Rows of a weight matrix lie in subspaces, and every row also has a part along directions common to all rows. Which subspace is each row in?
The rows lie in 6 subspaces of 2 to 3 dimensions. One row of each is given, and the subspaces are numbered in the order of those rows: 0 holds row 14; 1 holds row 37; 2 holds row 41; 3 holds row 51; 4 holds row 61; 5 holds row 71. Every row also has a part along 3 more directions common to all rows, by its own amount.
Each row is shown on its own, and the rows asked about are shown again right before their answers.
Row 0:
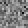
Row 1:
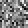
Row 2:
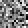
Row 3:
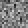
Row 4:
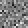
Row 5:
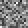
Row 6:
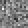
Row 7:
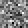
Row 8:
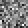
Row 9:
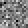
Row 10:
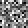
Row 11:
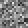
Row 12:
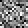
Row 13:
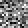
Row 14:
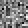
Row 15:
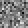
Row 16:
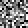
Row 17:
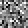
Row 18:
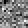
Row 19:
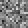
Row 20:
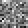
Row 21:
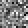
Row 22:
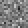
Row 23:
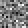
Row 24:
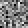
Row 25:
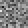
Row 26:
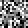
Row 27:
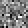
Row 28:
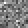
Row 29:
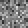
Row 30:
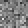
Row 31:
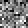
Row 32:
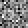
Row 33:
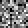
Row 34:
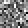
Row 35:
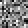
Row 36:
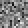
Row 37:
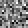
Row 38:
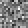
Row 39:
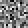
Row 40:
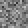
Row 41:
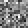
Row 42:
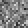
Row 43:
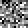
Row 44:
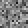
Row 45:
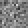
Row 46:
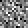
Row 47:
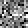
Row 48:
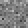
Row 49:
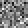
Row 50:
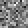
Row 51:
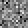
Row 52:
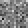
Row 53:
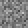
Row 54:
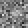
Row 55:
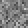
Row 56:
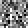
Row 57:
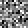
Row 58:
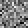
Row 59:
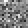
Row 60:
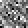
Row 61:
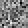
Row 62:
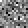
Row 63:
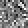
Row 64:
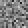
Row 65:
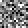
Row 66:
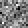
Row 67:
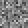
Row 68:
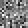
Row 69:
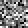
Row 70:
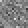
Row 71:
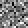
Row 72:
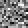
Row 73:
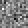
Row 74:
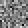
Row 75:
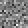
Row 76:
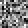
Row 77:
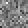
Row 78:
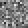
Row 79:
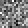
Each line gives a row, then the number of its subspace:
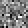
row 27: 2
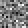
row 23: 0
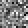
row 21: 5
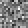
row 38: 3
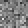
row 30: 2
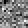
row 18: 2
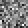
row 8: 1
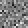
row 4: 5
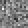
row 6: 0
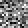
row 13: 4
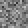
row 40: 4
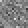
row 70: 0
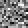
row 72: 4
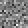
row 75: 5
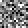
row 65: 0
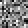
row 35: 0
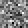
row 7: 5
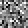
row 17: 5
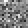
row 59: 2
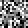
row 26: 5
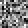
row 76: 0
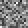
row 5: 4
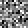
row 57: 3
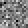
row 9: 3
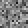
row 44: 1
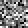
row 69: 4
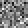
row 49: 5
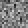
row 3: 3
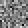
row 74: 1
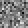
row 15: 5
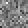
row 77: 3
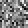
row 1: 1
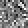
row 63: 1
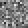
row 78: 3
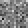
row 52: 2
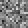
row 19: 4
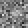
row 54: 4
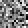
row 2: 1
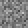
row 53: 0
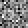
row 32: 3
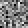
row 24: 3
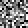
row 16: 1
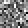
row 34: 3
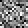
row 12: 0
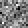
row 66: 3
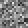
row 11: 5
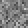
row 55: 1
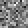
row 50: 4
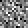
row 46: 0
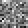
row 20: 2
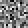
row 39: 4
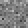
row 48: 2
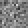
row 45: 3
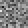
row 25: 4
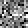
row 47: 4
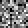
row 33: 2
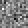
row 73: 0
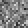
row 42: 1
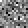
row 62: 0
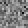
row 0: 5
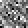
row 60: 0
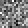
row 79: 3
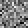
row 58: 5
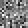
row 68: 1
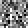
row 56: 2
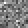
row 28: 3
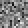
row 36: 5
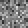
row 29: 2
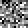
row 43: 2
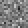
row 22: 3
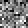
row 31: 2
